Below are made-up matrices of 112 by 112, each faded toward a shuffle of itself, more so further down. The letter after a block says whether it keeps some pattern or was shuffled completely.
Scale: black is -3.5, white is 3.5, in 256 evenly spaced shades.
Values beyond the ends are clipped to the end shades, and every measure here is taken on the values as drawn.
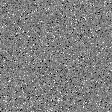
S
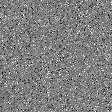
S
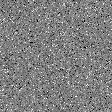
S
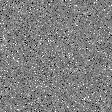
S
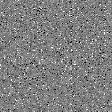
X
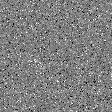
S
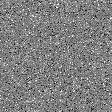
S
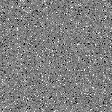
X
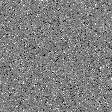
S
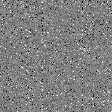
X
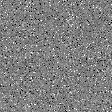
X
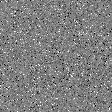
S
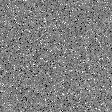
S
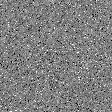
S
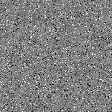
X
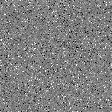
X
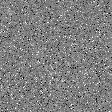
S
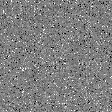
X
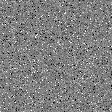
S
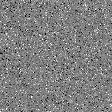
X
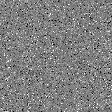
X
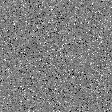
S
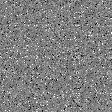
X
